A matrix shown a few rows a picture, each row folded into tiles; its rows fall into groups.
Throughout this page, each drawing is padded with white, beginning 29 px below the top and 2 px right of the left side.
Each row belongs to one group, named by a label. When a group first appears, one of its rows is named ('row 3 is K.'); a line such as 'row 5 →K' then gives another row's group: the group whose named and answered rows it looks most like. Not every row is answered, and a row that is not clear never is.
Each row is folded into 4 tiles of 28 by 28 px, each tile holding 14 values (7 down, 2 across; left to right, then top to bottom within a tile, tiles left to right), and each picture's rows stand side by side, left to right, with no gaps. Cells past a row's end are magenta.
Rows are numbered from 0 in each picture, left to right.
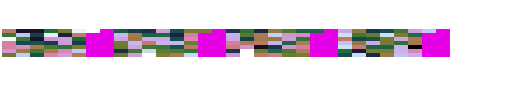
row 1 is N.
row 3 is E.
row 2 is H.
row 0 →E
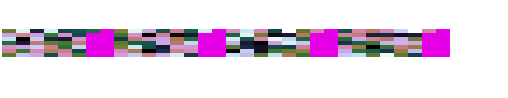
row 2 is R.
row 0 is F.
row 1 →R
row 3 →R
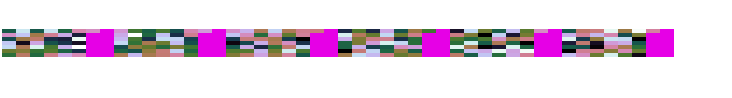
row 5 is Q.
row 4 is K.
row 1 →E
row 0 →F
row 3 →N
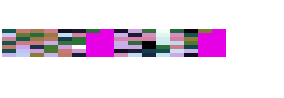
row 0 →H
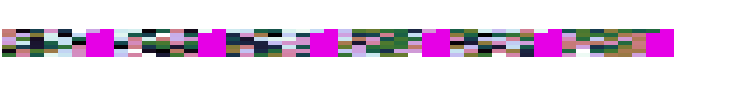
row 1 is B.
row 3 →B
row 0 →E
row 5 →H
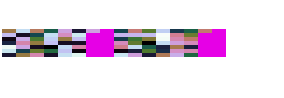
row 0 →K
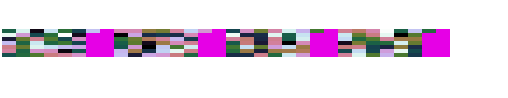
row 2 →K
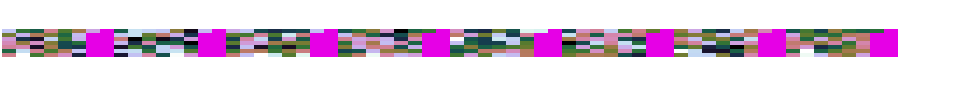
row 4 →E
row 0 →E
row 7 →H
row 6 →B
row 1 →F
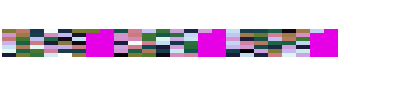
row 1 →K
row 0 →F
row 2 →E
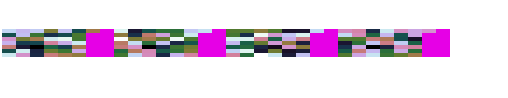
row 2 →B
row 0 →R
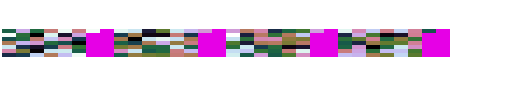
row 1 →R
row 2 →B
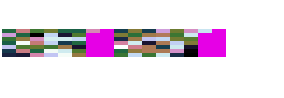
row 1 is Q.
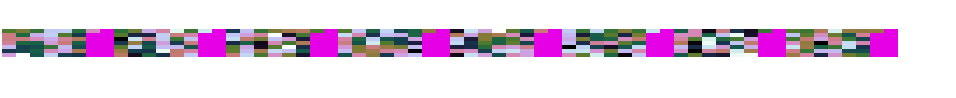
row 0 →Q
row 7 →Q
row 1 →K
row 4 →F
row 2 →Q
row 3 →F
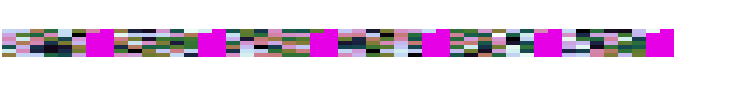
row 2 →H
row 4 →K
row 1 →E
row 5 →E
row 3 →R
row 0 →B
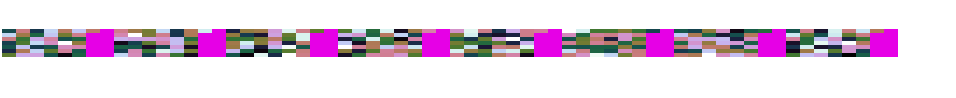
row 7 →N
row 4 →R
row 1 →Q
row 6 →N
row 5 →B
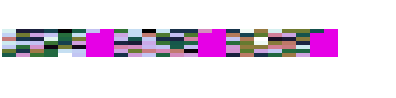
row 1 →F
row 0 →E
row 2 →F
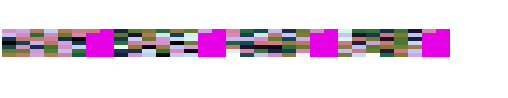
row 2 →B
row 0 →N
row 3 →B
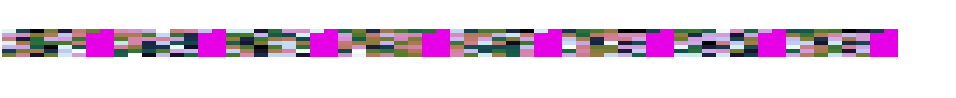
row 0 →E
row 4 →B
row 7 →H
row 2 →R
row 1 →Q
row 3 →H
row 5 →H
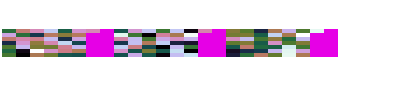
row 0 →N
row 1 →K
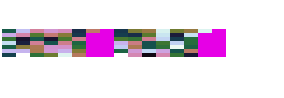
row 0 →F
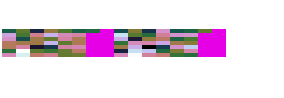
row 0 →H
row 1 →H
